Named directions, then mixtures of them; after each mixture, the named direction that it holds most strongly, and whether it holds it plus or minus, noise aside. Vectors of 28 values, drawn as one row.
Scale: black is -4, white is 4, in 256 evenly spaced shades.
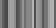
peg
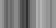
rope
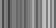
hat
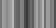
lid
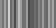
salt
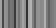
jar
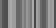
peg, plus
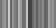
salt, plus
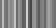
jar, minus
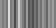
salt, plus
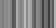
hat, minus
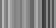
hat, minus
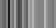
salt, minus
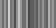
salt, plus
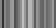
jar, plus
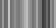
hat, minus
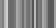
peg, minus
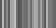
salt, minus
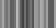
rope, plus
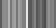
jar, minus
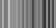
hat, minus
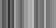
lid, minus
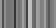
jar, plus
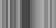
rope, plus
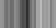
rope, plus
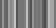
jar, minus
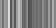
salt, plus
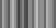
lid, plus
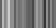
hat, minus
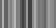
jar, minus
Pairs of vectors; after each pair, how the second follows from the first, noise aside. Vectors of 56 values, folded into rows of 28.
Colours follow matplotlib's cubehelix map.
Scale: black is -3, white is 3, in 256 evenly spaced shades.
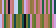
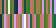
negated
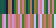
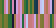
shuffled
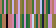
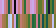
shuffled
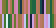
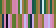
sign-scrambled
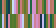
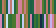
sign-scrambled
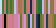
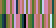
shuffled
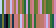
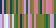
negated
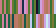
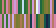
negated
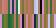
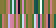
negated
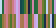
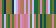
shuffled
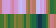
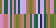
sign-scrambled
